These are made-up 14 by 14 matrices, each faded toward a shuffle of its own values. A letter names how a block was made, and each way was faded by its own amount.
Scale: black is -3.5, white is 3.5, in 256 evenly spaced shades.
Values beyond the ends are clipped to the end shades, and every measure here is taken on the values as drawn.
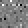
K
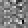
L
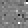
K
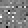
K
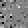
K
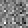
L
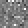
K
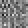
L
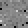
K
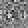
L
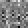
L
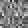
L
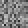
L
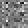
L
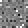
K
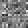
L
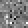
K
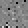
K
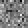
L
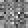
L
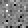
K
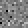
K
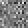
L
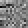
L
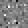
K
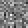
L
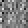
L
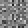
L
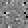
K
